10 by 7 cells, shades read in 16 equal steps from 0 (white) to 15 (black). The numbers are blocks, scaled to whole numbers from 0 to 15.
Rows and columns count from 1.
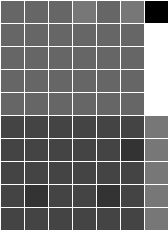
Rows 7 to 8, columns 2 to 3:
11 11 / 11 11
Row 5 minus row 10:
-2 -2 -2 -2 -2 -2 -8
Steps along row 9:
up down same up down down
